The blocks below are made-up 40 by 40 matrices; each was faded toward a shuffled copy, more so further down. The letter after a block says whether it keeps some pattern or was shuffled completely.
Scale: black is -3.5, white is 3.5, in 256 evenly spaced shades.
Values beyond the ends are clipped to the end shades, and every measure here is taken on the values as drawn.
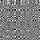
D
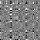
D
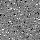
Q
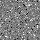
Q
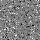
Q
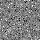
Q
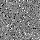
Q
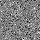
Q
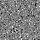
Q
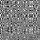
D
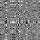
D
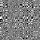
D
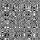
D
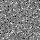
Q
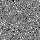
Q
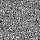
Q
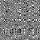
D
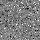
Q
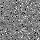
Q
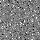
Q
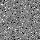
Q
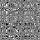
D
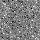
Q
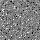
Q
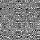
D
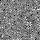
Q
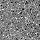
Q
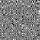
D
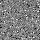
Q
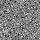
Q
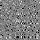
D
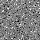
Q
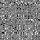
D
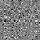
D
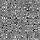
D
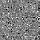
D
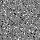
Q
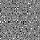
D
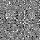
D
